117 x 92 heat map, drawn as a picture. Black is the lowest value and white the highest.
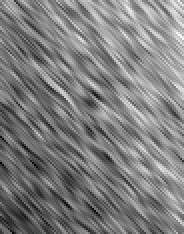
The field climbs toward the top right. The ninth with the lowest average is the bottom left. Overall the values sit about 50% of the way up the scale. The top right is the ninth with the highest average.
